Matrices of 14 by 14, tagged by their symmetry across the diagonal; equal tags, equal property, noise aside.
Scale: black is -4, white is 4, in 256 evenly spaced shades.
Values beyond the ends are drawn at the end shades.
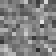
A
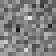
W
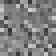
W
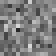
A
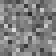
W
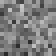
A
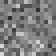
A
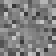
W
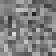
W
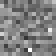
A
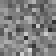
W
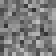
A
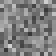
A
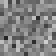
A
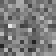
A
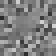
W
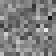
A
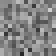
A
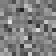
W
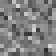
W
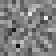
W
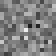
W
